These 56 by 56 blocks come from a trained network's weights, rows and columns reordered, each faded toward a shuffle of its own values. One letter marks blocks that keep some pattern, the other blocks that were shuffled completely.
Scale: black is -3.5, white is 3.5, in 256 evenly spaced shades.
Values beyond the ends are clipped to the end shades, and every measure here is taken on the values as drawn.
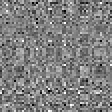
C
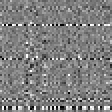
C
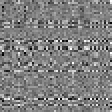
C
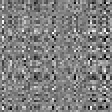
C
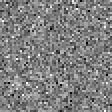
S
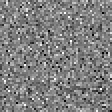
S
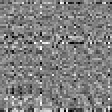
C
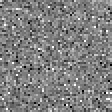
S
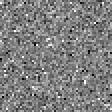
S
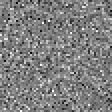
S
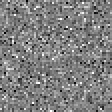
S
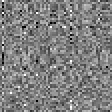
C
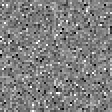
S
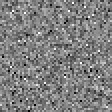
S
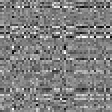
C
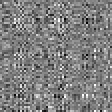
C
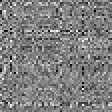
C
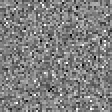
S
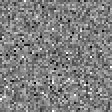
S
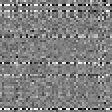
C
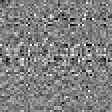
C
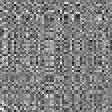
C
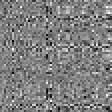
C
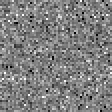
S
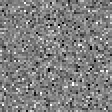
S
